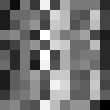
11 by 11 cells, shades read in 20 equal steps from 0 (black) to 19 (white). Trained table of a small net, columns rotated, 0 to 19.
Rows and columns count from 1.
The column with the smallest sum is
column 11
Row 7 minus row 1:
2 2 0 -2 0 1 0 0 1 -1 0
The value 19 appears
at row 4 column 5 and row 6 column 5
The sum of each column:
54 68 93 84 127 138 146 90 93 121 42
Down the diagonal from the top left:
6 8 9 3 6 5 13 7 7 14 0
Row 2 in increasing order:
2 5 6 6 7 8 8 9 14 15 16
